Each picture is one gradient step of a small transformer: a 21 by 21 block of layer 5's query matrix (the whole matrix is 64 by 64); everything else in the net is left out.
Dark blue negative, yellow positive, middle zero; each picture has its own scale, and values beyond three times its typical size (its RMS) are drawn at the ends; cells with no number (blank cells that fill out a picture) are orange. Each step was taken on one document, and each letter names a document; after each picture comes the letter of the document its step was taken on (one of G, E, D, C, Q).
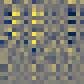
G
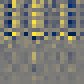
G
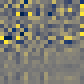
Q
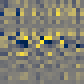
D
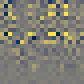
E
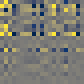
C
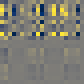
C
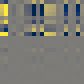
C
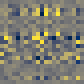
D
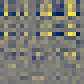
E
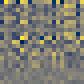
E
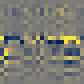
Q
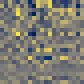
D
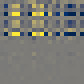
G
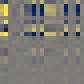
C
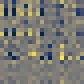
Q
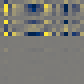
C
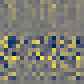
E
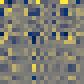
G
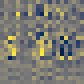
Q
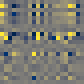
G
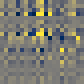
Q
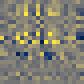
D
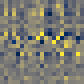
D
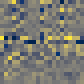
Q
